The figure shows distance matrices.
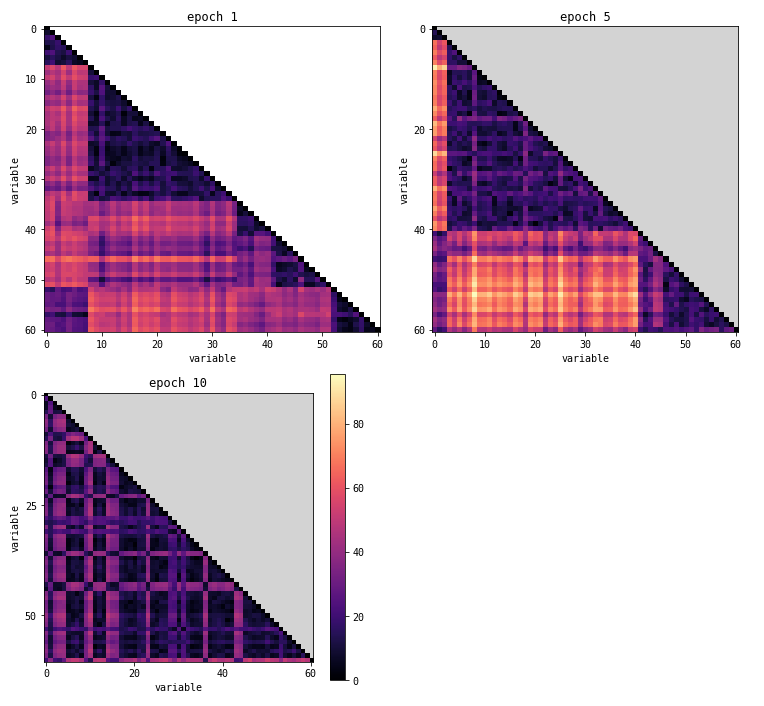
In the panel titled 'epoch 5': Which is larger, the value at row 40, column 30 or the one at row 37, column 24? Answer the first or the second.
the first
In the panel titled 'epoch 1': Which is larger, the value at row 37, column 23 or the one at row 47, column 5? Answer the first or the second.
the second
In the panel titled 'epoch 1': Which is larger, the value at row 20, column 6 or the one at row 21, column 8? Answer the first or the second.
the first
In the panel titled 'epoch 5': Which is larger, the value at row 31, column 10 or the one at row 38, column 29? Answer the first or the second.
the second
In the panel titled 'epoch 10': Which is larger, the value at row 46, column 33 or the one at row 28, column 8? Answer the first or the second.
the second
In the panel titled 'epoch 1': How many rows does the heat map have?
61
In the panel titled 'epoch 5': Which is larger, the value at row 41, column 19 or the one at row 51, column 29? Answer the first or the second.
the first
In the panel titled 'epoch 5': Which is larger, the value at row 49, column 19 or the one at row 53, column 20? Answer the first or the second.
the second
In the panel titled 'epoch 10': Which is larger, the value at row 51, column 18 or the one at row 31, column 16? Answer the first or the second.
the second
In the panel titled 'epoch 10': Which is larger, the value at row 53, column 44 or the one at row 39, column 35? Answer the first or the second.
the first
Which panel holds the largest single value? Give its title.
epoch 5
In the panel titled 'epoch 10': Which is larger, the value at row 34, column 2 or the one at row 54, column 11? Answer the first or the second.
the first
